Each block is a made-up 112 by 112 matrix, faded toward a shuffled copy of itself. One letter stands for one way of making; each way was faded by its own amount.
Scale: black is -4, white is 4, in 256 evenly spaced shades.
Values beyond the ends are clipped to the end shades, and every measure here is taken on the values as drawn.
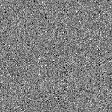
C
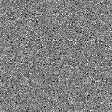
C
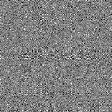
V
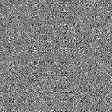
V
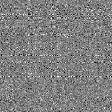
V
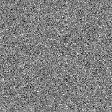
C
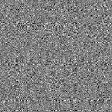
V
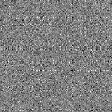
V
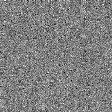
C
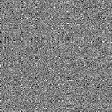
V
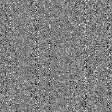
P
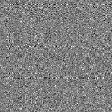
V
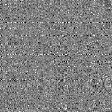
V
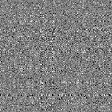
V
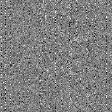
P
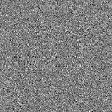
C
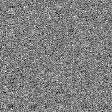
C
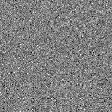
C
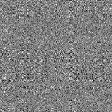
V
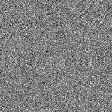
C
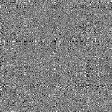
V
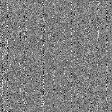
P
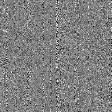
P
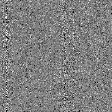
P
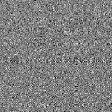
V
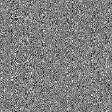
P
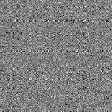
V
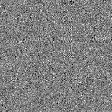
C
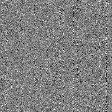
P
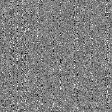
P
